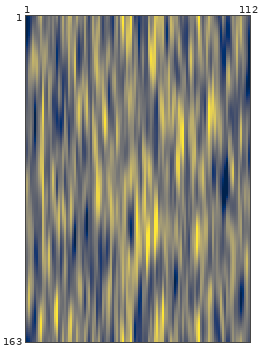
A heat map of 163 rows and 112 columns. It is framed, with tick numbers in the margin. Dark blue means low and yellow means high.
The grain runs up and down. No overall slope runs across the table. The centre is the ninth with the highest average. On average the colour sits 50% of the way up the scale. Neither half mirrors the other.
